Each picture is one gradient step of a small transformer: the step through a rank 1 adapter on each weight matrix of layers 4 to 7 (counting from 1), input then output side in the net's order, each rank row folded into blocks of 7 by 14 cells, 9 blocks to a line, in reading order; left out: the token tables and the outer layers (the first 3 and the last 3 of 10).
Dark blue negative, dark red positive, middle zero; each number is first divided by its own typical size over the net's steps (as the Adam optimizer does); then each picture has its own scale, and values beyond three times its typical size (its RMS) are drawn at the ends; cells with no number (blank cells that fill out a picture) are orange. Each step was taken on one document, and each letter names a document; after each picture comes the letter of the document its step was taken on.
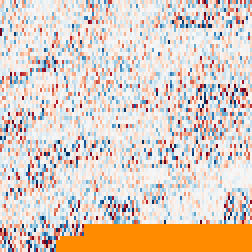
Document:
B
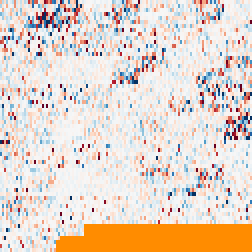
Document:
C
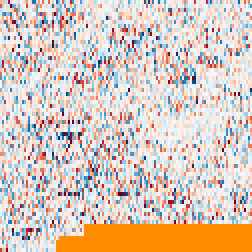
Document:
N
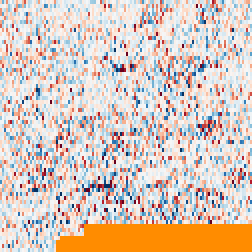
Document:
N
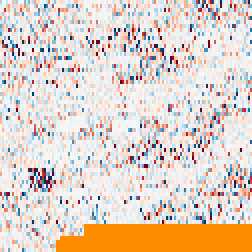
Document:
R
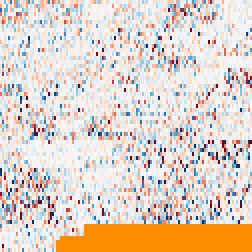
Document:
R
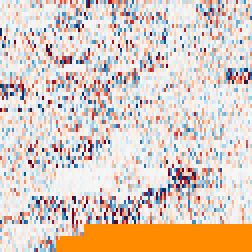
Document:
B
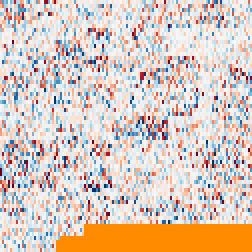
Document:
N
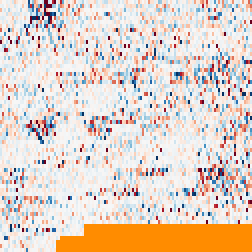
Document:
C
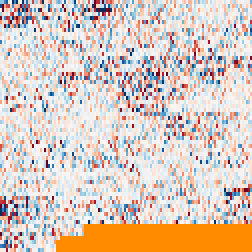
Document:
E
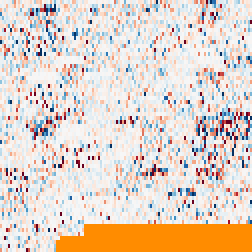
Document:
C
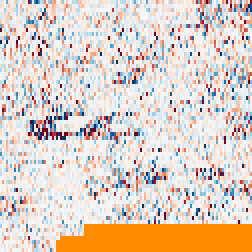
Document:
C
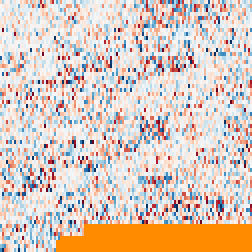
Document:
N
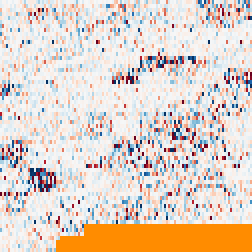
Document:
R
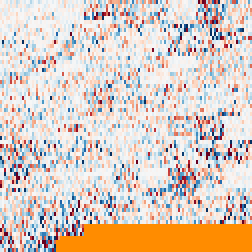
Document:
B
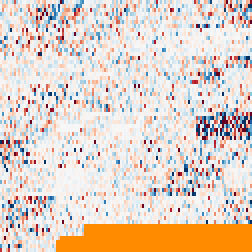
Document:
C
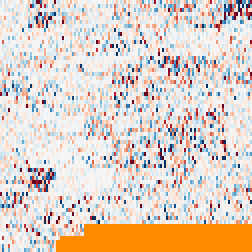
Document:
R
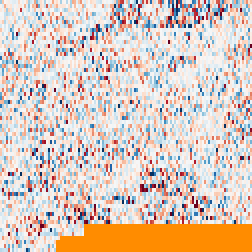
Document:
N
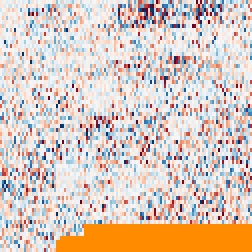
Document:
N
